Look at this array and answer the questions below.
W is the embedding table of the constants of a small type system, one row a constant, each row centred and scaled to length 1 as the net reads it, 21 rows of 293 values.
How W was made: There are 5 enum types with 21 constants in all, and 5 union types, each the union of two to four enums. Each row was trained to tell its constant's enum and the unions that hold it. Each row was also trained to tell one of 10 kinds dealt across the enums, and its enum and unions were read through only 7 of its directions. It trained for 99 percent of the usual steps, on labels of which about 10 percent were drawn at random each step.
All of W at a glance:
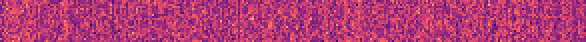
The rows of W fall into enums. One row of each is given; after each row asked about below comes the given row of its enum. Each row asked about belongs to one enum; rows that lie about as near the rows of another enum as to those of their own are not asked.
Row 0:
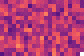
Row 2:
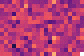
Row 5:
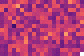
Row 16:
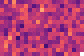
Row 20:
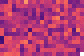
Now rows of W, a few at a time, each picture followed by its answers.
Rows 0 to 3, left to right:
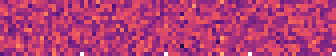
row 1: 0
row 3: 5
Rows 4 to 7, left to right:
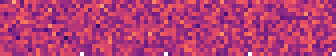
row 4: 2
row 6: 5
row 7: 20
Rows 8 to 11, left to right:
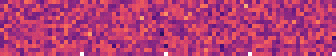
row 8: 2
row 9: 5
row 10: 20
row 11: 20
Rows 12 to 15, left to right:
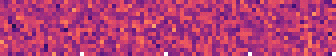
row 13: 2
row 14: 0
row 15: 0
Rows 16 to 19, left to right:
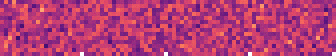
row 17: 5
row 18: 5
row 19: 20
